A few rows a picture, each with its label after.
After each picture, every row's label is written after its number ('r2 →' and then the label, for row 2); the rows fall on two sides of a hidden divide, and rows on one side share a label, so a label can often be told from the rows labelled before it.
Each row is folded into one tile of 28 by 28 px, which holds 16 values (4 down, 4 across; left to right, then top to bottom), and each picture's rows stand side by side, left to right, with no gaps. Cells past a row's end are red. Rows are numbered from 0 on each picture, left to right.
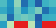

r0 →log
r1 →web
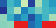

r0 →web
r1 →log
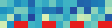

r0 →web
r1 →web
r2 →log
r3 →web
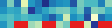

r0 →web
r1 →web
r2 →web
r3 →web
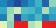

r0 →web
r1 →web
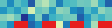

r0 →web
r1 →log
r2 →web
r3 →log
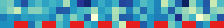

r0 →log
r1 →log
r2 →log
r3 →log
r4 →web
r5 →web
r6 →web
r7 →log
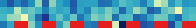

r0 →log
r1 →web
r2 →web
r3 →log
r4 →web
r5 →log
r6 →log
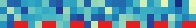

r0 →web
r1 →log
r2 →web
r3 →log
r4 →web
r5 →web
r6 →web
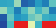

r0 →log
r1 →web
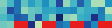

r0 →web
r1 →log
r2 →log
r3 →log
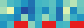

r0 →log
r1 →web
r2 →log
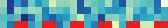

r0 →web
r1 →web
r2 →log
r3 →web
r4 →web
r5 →web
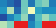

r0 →web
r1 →log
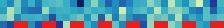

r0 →log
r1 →web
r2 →log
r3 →log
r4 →web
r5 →log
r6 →web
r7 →web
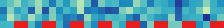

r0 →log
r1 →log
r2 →web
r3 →web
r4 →web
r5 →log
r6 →web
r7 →log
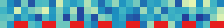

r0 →web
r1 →log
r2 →web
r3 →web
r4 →web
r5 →log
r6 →web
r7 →log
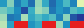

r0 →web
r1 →log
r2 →web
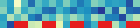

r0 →log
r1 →web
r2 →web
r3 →log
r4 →web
